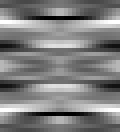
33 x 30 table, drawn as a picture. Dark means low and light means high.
Grain: streaks across. Slope: none. Average level on the scale: 50%. Mirror symmetry: left to right and top to bottom.
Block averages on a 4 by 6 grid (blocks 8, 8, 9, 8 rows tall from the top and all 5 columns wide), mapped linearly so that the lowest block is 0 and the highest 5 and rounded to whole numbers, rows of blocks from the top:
5 2 3 3 2 5 | 0 2 5 5 2 0 | 1 2 5 5 2 1 | 5 2 3 3 2 5
